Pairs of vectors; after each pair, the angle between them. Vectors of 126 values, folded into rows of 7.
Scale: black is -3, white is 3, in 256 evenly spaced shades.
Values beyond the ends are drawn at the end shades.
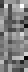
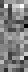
nearly parallel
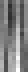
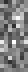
orthogonal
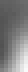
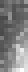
nearly parallel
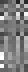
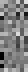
nearly opposite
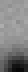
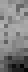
nearly parallel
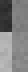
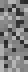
orthogonal
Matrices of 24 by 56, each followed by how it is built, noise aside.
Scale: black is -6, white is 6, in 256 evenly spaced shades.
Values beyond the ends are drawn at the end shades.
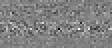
uneven rows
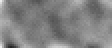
smooth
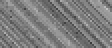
Toeplitz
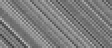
Toeplitz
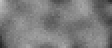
smooth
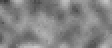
smooth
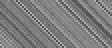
Toeplitz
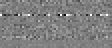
uneven rows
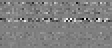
uneven rows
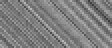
Toeplitz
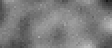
smooth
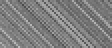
Toeplitz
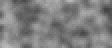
smooth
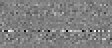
uneven rows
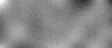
smooth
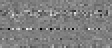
uneven rows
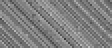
Toeplitz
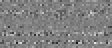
uneven rows
